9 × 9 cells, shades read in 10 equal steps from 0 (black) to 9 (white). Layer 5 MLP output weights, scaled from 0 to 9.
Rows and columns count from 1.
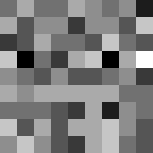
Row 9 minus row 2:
-1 4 0 -2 0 1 2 1 -4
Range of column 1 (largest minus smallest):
5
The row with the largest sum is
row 6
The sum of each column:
46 35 43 35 37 47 41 41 36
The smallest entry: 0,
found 2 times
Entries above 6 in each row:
0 1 1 3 0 0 0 2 2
